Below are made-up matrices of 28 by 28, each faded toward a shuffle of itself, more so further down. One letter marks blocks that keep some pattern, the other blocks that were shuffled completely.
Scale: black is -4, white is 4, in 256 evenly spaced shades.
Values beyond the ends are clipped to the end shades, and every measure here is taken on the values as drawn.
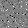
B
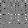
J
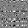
J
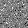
B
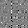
J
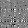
J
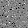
B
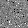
B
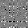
J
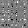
J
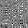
J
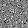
B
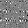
J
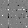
J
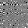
J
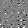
J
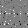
J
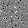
B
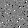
B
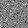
B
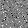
B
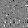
J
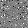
B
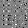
J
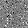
B
